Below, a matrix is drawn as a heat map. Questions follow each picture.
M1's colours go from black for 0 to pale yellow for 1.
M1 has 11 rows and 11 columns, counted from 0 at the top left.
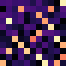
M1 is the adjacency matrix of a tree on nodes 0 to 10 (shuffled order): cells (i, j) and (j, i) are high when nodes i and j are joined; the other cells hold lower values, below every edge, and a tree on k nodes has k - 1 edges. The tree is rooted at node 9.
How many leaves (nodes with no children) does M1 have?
4
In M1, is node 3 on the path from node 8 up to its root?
yes
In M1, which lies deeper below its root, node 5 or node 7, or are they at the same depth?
the same depth
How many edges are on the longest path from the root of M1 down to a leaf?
6
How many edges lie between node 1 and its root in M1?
4
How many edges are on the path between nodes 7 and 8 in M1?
3
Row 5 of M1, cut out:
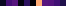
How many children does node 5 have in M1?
0
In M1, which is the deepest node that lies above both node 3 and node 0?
10
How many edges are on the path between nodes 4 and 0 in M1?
6
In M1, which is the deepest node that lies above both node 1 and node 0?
10
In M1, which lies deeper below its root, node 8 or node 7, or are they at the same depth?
node 8
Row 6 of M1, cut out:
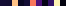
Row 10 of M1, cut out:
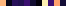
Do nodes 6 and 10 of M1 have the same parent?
yes
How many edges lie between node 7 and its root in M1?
2
